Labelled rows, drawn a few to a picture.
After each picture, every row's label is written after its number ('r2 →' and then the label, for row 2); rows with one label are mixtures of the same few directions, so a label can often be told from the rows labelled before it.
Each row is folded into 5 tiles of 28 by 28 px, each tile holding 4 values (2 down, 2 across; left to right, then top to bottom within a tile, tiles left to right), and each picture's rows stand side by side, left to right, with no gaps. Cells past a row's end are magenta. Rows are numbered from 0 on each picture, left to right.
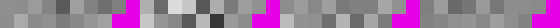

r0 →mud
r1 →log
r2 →log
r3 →log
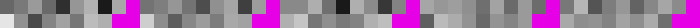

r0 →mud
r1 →mud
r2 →mud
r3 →mud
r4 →log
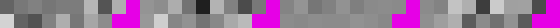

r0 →mud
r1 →mud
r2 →log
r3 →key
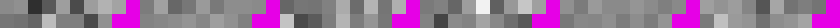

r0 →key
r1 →log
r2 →mud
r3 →mud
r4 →log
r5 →mud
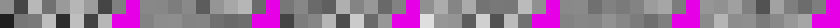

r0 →log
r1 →key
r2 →log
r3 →log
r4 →key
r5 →mud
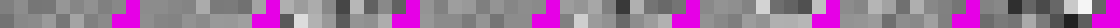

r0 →log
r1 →key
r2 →mud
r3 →log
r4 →mud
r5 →key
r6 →key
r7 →key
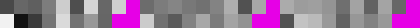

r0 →mud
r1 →mud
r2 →mud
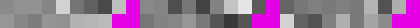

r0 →key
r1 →key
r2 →mud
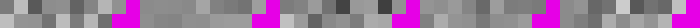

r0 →log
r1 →key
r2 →mud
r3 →mud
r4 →key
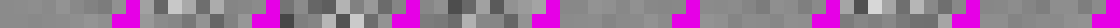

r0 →key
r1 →log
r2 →log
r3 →key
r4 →key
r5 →mud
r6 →log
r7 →mud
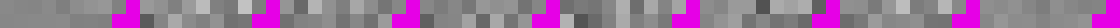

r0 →key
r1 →mud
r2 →log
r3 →log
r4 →mud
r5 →key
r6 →mud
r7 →mud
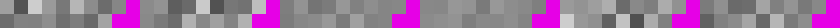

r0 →log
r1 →key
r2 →log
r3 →key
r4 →log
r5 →log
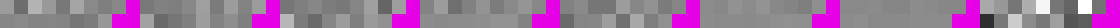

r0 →log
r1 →mud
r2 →mud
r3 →log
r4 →log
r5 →key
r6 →mud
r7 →mud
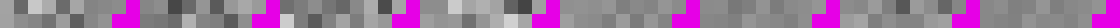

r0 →log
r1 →key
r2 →mud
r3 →key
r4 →log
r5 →key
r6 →mud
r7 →key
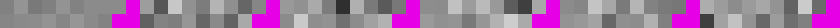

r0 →log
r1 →log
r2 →mud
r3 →key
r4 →key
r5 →mud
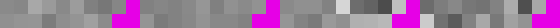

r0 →key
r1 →mud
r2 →key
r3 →mud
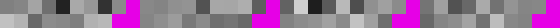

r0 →mud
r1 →key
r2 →log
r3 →log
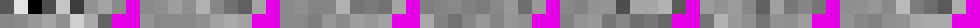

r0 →log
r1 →key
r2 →key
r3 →mud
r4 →key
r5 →mud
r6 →key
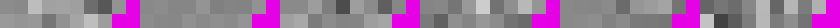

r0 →key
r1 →key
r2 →mud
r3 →mud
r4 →key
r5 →mud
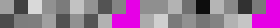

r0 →log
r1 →mud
